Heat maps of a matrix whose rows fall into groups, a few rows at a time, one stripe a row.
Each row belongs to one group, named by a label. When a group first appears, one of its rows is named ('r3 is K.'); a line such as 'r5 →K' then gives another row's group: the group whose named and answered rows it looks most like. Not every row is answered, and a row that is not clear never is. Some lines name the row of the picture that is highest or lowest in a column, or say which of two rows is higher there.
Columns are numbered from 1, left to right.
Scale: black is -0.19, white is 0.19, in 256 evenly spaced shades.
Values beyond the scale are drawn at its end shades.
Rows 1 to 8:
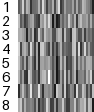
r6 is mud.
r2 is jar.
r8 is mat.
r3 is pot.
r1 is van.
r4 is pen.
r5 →mud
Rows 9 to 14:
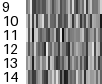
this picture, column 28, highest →11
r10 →jar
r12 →van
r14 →jar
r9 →pot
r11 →van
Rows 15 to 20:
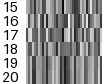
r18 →pen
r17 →pot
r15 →pot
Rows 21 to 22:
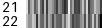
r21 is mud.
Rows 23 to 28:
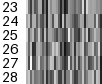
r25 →mud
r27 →mud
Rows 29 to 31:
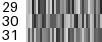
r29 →van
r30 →pot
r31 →van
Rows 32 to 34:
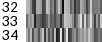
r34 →van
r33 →pot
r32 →pot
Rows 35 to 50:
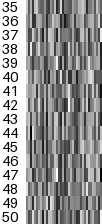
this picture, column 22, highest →42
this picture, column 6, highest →35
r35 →van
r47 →mat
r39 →jar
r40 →van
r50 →pen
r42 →mud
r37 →pen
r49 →van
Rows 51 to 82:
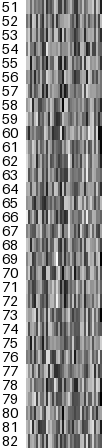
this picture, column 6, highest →59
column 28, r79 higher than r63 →Yes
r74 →pen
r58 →van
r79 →pen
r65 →pot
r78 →mat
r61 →pen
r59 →van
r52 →pen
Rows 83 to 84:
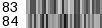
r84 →mud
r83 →pot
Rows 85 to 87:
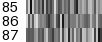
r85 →mat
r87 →van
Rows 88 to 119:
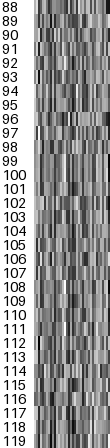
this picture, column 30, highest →116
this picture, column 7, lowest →90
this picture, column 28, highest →119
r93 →mat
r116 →pot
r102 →pen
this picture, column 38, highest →119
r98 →pot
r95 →mud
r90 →van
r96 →van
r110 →mat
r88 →van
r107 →jar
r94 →mud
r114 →pot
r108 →mat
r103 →mat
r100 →mat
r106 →mud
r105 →jar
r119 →pen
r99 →mat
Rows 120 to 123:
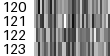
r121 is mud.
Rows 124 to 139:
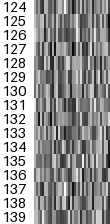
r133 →van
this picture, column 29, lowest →136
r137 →mud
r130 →pot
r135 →van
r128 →pot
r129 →pot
